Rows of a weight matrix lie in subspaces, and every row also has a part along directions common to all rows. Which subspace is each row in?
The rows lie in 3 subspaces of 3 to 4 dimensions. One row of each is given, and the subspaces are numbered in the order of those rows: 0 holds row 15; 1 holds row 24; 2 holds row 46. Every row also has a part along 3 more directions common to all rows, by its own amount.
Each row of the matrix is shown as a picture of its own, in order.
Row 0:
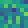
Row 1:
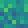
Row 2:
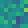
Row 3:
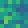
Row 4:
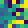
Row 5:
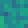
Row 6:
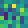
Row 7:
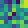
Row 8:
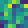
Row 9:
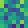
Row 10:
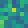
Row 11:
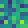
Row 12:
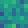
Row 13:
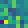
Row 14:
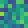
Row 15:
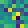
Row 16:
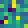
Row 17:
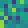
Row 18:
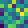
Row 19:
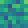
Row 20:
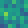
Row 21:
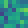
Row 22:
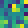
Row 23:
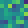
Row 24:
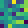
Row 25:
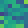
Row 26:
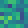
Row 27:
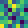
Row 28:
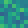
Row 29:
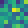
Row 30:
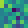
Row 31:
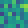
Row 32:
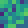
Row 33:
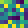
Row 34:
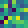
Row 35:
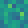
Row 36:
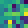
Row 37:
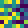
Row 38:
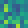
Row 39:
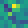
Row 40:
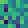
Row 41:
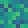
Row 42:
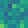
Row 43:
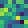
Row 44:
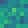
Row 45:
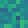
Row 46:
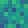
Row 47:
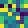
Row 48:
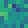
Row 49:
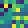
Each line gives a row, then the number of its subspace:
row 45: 0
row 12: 0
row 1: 0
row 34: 2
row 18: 1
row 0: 2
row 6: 2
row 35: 1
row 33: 1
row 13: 2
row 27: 2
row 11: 2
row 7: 1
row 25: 1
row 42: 1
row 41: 0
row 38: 2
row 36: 0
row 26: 1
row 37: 1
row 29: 0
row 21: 2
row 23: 0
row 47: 1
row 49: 0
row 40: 2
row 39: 2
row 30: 0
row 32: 1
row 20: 2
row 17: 2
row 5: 2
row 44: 0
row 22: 0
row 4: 1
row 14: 1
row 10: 2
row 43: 1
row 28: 1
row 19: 0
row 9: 0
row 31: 1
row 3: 1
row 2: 0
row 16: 2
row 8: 0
